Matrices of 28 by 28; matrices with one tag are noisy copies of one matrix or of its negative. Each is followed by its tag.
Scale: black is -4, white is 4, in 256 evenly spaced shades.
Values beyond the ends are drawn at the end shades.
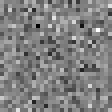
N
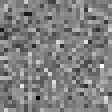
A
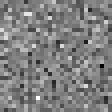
A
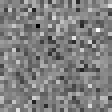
N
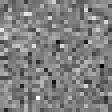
A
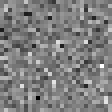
A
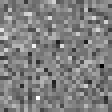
A
